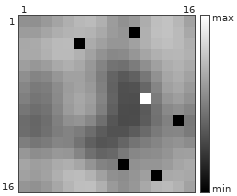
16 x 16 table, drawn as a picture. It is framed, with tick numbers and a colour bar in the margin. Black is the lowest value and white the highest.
Odd rows or columns: none. Histogram: skewed, a long tail of low values. Lone odd cells: 6, 1 higher and 5 lower than their neighbours.
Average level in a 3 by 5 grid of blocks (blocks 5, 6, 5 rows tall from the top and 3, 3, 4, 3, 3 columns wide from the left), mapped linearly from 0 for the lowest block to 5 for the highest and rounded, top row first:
4 4 3 3 5 | 1 3 0 0 2 | 3 4 1 2 4
